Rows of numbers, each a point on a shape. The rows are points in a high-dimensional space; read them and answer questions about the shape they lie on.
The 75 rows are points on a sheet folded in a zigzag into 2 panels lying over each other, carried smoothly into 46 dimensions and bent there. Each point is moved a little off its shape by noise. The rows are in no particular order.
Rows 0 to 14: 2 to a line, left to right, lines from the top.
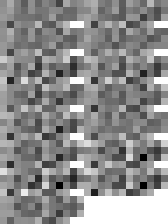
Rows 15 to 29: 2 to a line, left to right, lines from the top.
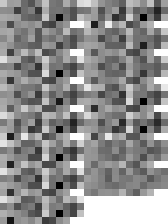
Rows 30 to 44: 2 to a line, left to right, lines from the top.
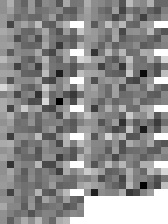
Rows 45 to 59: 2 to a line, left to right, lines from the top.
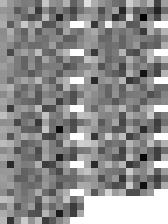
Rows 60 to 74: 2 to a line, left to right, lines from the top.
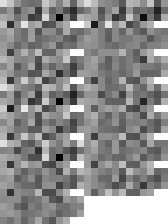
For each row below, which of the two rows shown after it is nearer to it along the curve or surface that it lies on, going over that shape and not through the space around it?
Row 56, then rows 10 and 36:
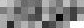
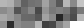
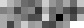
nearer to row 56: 10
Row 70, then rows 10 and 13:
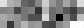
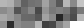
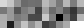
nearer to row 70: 13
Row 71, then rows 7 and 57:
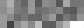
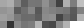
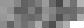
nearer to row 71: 7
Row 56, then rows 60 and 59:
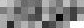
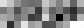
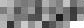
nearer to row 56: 59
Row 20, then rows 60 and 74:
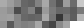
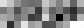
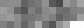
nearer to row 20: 74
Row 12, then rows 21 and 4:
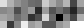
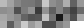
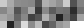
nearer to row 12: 21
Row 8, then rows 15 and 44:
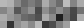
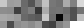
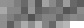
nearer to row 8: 15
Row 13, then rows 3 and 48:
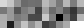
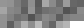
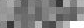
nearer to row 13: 48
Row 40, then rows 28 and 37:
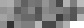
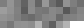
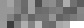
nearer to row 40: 37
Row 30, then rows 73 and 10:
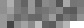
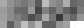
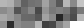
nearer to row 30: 10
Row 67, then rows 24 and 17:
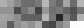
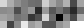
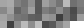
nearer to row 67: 24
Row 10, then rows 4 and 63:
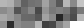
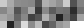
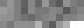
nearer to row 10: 4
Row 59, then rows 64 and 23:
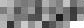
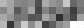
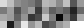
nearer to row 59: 64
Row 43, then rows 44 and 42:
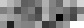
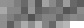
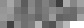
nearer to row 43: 42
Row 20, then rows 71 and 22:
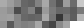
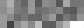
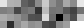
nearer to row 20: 22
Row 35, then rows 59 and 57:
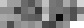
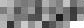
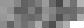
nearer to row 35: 57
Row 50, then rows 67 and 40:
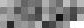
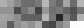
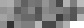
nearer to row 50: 40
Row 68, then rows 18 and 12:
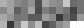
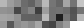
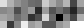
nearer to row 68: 12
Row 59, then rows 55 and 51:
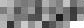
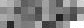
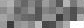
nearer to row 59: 51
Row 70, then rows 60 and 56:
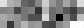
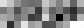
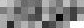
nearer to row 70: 60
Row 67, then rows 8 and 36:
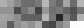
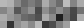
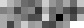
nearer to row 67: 36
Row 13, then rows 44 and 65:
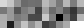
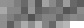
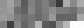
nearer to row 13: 65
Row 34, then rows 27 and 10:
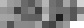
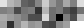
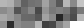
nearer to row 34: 27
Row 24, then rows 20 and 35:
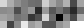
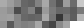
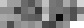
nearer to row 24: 35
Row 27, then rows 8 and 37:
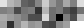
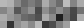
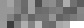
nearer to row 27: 8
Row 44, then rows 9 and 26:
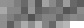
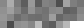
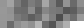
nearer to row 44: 26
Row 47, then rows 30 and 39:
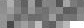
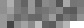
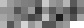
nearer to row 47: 30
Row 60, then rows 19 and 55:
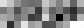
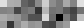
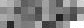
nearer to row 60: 19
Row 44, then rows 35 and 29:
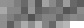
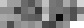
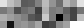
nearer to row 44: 35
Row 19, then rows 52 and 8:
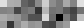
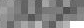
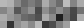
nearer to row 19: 8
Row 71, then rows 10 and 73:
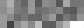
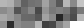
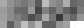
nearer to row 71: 10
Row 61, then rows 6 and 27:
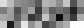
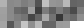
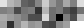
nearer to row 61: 27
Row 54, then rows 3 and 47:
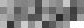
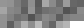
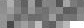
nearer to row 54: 47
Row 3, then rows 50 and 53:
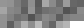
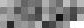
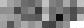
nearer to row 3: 53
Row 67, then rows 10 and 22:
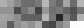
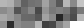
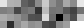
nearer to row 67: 22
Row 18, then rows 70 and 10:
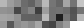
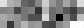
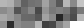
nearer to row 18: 70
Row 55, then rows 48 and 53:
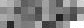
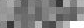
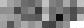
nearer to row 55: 48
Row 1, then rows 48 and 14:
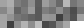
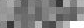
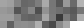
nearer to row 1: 48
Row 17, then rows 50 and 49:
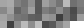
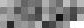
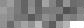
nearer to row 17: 50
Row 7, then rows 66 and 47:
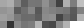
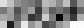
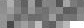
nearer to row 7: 47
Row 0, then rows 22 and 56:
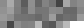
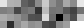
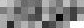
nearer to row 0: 56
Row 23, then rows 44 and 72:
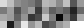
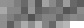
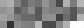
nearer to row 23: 72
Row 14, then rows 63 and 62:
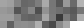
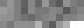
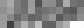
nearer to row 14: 63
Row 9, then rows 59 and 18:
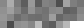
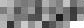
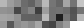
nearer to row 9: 59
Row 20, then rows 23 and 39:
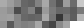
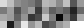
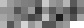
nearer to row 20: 39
